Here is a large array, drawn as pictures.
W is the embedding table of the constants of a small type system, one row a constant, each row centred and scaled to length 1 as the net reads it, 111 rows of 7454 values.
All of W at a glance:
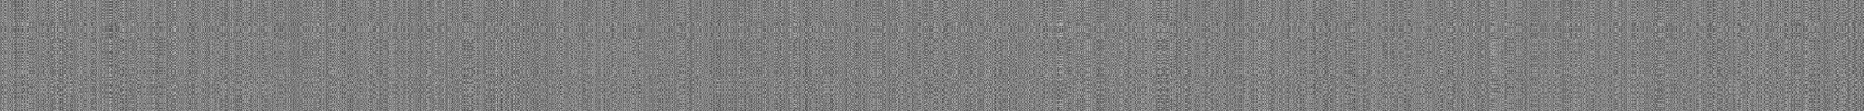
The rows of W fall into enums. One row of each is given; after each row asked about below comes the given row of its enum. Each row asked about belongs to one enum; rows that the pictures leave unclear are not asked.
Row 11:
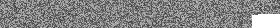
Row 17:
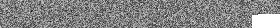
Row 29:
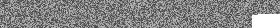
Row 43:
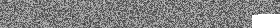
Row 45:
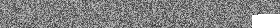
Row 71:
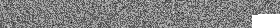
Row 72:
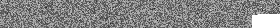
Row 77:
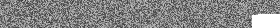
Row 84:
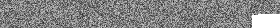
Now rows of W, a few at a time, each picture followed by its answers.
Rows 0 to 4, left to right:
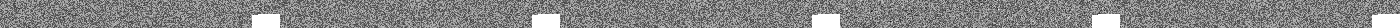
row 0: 11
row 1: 29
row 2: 29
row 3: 17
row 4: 29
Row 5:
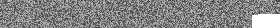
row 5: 43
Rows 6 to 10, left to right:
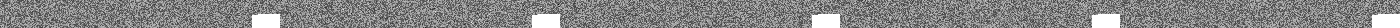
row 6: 29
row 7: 72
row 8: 11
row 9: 77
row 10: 29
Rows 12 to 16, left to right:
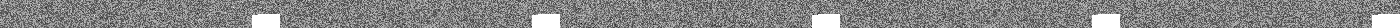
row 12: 72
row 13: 77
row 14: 45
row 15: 77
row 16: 11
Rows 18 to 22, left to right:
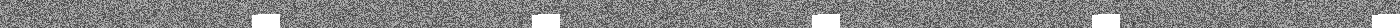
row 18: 77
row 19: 11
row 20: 72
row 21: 43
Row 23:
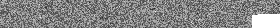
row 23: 72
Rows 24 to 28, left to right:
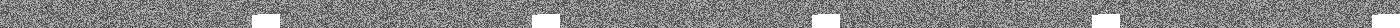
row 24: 72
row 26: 29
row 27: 71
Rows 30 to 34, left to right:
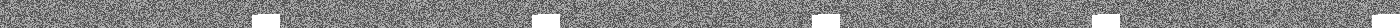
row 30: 29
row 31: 29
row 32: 11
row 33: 72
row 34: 77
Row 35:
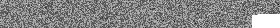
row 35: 72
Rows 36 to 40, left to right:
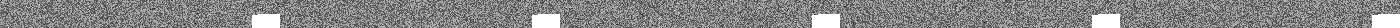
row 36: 72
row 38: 84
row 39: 71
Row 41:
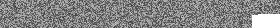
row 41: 11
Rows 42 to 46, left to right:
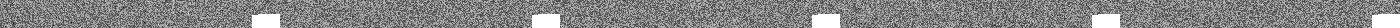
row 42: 71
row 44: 29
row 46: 43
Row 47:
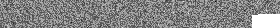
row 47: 71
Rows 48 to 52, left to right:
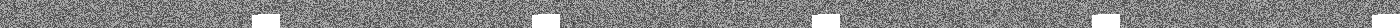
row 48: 11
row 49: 43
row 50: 71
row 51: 77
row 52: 29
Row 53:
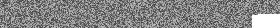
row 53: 29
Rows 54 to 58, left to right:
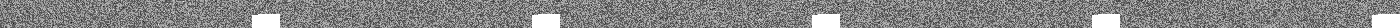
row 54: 71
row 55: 43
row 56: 72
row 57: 43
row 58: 77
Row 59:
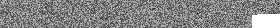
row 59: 72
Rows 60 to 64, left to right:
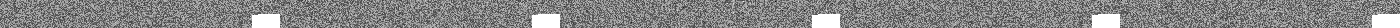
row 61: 77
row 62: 71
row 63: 11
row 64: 72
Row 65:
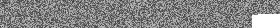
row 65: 29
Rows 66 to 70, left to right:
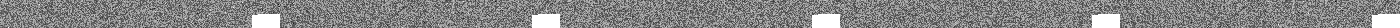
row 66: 72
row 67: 71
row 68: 43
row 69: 11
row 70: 71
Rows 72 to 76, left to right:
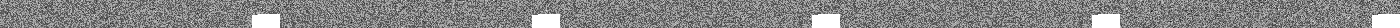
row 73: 71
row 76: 17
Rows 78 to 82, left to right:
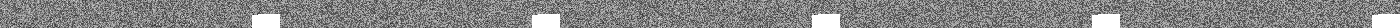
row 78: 45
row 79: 72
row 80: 84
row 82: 43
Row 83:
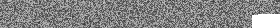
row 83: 43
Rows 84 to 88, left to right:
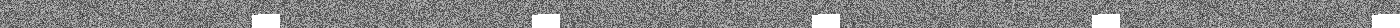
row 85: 29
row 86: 71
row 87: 71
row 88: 84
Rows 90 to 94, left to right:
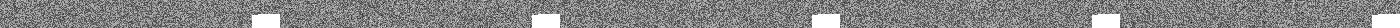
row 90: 11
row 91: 84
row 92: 29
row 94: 71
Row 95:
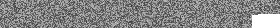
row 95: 11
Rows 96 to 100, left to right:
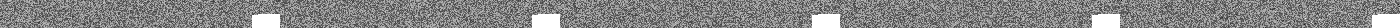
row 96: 43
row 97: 29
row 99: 11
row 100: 72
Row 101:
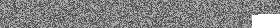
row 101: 11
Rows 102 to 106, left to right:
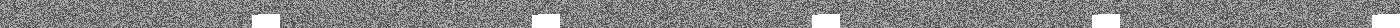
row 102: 11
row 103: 71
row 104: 72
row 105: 43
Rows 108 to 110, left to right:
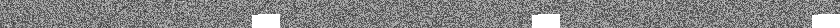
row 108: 71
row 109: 11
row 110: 43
